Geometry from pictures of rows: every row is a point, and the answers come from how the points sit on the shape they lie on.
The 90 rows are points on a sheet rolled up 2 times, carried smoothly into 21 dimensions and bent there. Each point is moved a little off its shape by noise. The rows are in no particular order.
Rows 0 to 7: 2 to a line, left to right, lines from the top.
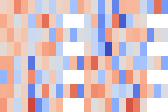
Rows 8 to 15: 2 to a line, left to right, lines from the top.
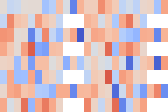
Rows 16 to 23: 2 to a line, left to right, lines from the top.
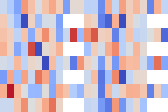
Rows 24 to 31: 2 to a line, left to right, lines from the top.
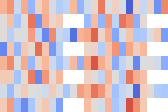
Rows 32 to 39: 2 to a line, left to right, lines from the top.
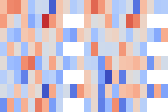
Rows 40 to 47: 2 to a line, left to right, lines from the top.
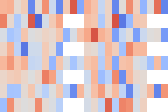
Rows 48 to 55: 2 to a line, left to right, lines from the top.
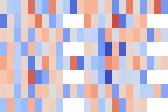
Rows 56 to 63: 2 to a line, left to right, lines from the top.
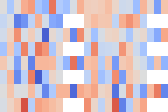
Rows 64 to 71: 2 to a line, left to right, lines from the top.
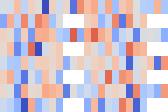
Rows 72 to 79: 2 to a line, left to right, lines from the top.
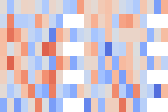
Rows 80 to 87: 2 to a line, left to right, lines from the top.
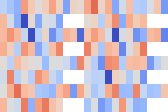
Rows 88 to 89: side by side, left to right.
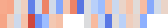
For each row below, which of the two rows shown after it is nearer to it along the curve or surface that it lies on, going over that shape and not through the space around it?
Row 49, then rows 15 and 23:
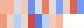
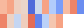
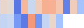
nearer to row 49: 15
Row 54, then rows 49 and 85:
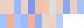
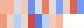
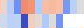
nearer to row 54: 85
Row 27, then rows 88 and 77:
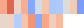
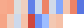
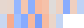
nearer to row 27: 77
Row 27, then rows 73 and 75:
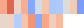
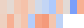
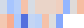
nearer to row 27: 75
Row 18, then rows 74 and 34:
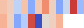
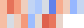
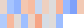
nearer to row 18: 74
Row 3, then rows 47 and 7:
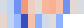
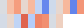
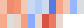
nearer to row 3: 47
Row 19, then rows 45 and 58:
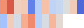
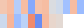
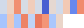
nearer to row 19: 45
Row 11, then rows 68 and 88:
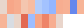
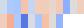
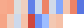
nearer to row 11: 68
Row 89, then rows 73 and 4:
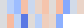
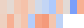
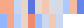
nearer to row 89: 4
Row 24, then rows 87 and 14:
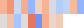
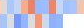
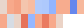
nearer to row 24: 14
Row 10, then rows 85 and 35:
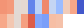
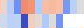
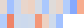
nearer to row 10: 85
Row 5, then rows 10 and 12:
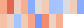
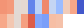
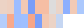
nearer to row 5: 12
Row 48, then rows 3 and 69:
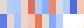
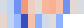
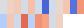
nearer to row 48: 69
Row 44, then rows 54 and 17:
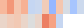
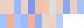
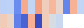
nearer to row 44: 54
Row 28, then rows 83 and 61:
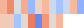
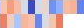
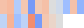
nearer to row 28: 61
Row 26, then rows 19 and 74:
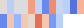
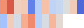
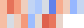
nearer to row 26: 74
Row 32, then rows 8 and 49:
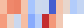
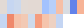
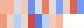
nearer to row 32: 8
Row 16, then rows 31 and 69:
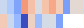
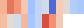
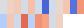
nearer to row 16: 69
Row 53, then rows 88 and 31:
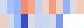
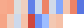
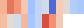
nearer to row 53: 88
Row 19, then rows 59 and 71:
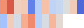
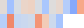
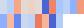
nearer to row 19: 59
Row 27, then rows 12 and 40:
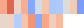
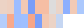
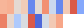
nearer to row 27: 12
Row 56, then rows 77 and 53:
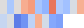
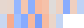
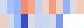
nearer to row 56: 53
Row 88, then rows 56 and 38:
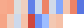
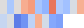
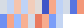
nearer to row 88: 56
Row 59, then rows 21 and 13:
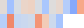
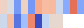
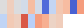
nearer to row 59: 13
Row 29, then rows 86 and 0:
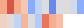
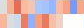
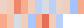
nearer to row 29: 86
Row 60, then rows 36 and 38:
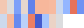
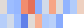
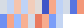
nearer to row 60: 36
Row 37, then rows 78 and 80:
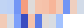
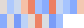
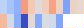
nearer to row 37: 80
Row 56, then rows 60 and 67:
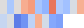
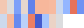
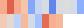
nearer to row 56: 60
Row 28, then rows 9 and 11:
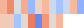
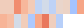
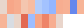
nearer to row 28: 11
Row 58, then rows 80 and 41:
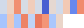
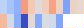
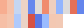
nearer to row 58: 80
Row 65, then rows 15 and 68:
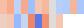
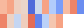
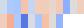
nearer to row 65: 68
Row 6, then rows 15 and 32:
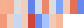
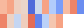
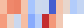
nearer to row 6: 15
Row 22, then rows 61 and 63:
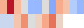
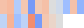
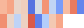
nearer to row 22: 61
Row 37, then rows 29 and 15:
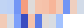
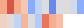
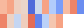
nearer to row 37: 15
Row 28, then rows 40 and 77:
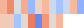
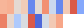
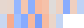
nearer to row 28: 77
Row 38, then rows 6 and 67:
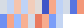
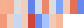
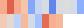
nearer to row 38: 67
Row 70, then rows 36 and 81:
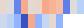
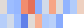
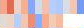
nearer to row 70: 36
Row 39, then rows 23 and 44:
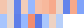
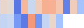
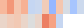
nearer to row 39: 23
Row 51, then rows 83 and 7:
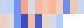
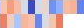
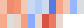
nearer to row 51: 83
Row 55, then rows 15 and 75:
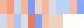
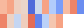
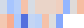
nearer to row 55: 75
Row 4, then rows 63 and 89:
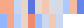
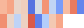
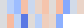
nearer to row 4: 89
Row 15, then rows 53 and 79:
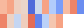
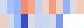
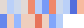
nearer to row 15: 53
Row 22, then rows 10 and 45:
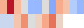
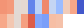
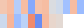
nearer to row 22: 45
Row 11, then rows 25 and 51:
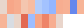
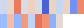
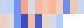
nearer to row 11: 25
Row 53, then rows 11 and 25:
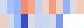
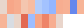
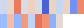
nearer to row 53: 25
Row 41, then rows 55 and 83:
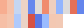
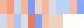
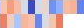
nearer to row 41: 83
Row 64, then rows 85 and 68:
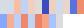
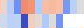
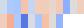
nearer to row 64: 85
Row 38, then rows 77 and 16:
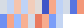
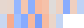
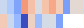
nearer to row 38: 16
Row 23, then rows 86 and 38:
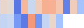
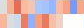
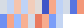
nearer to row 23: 38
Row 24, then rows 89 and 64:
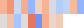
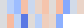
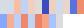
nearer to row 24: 89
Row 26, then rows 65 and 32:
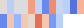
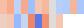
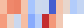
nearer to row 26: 32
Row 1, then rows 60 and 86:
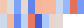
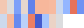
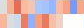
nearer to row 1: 60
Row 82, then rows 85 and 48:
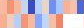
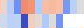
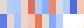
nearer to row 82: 85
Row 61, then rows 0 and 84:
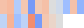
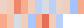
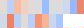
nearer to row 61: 84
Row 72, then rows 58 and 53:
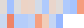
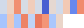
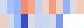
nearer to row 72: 58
